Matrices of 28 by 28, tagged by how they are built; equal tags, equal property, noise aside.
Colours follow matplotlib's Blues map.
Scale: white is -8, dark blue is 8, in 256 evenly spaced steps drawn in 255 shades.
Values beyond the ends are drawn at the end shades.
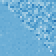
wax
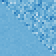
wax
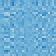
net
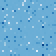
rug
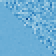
wax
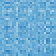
net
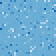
rug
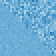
wax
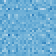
net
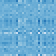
net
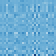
net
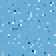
rug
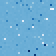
rug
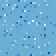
rug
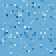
rug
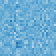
net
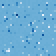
rug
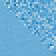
wax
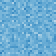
net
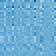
net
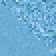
wax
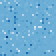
rug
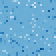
rug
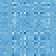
net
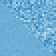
wax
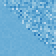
wax
